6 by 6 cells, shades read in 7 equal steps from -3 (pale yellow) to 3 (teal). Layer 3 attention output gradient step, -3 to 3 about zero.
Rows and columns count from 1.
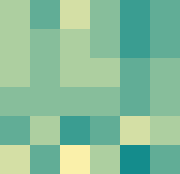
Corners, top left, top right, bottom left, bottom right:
-1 1 -2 1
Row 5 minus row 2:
2 -1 3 1 -4 -2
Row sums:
1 1 -2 1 0 -1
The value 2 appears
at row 1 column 5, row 2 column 5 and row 5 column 3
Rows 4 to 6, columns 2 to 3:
0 0 | -1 2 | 1 -3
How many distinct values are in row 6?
5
